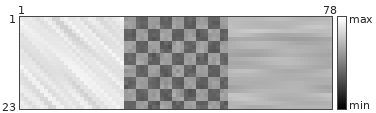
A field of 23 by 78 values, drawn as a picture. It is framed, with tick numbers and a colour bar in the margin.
It is made of 1 by 3 panels. Panel 1,1: very high, slanting down to the right, faint in contrast. Panel 1,2: middling, checkered, strong in contrast. Panel 1,3: high, streaked across, faint in contrast.
